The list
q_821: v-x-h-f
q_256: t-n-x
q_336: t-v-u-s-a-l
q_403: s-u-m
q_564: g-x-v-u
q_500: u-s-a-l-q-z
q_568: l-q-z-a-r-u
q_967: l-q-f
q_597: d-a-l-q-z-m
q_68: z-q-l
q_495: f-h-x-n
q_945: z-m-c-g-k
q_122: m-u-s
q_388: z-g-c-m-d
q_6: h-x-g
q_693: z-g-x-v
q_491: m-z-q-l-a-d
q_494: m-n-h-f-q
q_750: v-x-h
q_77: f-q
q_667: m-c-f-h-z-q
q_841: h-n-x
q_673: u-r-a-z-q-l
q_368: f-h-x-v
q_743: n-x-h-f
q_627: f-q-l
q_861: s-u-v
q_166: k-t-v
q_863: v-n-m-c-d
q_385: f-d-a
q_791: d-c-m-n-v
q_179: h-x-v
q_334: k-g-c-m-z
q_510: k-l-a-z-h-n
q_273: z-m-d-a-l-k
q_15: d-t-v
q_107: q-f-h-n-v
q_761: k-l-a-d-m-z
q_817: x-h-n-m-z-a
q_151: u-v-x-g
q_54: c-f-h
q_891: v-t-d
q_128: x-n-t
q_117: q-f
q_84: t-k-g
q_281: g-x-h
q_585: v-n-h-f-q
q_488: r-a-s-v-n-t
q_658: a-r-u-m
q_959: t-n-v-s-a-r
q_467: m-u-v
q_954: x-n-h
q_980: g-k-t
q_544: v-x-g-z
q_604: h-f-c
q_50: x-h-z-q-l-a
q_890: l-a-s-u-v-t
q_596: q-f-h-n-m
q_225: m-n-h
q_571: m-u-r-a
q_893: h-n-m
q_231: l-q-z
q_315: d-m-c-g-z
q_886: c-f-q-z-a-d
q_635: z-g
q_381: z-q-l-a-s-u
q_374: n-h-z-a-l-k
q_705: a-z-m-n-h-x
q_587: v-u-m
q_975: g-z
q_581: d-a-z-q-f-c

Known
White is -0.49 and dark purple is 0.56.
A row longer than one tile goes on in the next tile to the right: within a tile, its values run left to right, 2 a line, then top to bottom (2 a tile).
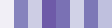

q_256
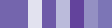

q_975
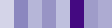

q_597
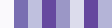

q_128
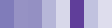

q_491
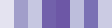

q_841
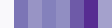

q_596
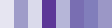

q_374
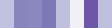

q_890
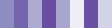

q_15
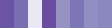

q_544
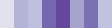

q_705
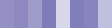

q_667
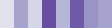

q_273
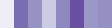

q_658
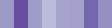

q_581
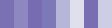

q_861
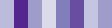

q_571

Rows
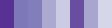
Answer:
q_886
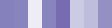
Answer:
q_151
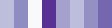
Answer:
q_84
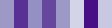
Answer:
q_107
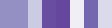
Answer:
q_179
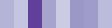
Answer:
q_122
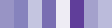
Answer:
q_231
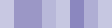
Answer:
q_336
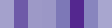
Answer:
q_817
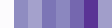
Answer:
q_893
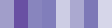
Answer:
q_585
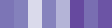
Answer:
q_315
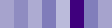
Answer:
q_761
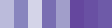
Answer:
q_334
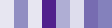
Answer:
q_980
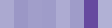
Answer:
q_863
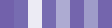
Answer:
q_635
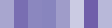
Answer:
q_467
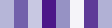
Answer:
q_166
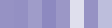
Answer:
q_564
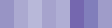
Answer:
q_388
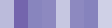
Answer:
q_494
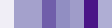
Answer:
q_225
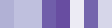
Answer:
q_750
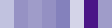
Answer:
q_54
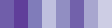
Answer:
q_385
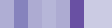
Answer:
q_50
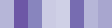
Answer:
q_568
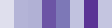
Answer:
q_954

